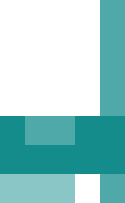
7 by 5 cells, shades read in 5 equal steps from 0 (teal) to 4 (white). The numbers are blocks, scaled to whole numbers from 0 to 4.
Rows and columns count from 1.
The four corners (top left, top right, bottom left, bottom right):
4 1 2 1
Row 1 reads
4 4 4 4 1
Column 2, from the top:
4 4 4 4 1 0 2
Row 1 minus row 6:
4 4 4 4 1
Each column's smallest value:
0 0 0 0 0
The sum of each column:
18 19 19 20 5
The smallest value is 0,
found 8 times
